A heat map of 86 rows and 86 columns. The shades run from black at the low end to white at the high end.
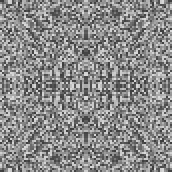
It mirrors both left to right and top to bottom. No overall slope runs across the table. The texture is fine-grained noise. No regular stripes run through it. The histogram is flat. No row or column stands out.
